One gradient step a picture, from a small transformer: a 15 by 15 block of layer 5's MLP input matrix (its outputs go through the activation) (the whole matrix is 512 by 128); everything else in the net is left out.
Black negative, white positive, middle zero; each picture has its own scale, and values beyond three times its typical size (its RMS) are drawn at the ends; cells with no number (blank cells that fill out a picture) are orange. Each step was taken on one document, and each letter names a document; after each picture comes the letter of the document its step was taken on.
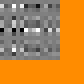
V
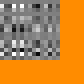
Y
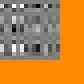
V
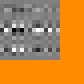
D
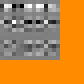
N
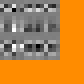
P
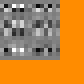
D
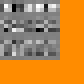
N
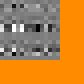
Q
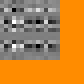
P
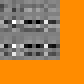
N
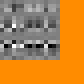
P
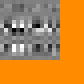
D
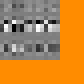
N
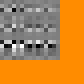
P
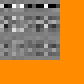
P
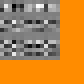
N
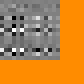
Y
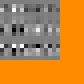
V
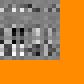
Y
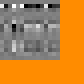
V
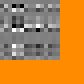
Q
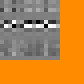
N
